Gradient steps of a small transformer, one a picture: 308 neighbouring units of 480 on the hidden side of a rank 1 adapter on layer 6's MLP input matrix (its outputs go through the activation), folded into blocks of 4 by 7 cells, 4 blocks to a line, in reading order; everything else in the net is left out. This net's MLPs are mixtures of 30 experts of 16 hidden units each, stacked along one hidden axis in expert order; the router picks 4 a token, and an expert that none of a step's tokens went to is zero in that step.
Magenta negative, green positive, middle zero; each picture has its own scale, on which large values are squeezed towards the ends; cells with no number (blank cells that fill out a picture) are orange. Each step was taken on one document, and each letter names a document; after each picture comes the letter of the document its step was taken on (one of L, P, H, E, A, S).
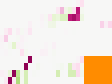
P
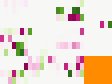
P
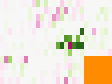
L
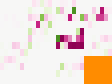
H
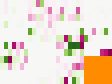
L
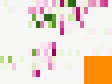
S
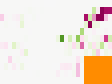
H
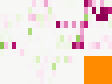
H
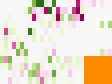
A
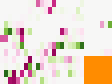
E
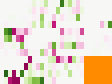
E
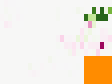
H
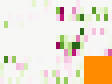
L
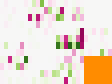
L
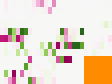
E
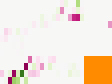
P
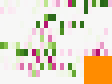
S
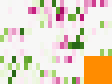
L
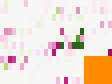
L
